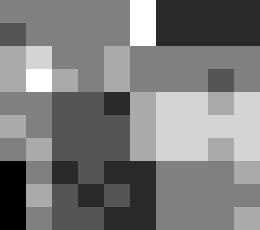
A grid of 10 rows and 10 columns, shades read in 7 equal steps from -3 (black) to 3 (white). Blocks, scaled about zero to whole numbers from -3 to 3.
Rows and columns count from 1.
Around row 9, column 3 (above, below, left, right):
-2 -1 1 -2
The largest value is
3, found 3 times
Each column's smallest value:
-3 0 -2 -2 -2 -2 -2 -2 -2 -2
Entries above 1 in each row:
1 1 1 1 3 4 3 0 0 0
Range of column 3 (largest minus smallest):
3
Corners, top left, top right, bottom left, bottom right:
0 -2 -3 1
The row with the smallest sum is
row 8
